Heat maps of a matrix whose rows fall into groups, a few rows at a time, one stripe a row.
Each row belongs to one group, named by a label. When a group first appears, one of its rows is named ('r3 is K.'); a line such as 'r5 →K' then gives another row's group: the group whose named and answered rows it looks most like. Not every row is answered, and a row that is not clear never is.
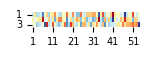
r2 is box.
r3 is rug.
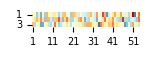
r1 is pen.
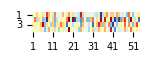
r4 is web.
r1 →web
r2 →web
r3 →box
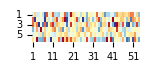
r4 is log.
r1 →rug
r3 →log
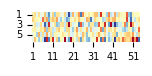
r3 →web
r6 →rug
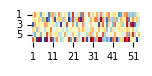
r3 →pen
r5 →pen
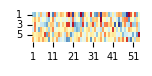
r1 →web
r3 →web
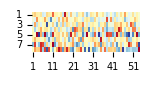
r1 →rug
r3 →pen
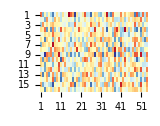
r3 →pen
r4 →log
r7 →pen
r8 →web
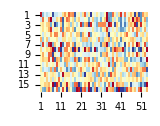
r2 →box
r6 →box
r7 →box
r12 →rug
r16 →web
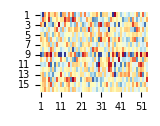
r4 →web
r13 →pen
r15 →box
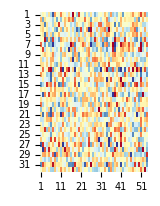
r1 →rug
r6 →log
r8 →pen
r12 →box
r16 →web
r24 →log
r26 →web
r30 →rug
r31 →pen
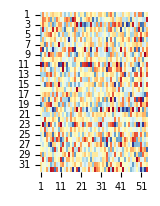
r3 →web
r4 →pen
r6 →pen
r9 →log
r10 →pen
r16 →web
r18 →pen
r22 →log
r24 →log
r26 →box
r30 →box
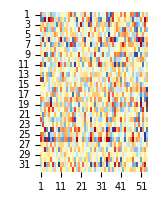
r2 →log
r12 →web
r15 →web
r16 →rug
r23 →pen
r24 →log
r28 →log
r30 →box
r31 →log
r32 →rug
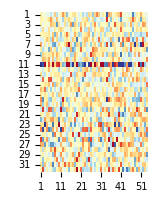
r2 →box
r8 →rug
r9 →pen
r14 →box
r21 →web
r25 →rug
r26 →box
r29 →rug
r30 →web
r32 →web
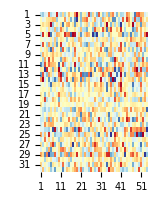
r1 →web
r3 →box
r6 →rug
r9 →pen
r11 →log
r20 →rug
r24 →rug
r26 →log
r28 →log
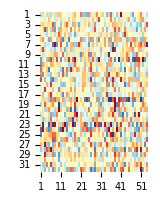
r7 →rug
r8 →pen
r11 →pen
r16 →log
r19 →log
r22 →rug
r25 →pen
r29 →log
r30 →log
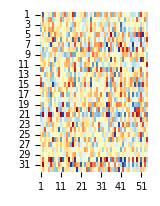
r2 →box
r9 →rug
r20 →web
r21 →box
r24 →log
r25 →pen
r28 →box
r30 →box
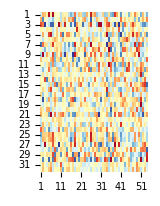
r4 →web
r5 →box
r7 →pen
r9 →pen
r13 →pen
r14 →log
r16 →box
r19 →pen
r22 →pen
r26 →pen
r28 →rug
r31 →box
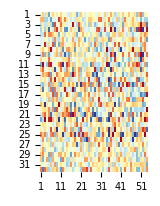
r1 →pen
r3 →rug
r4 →pen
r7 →log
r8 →box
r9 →pen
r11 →box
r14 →web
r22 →log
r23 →web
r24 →rug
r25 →log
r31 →rug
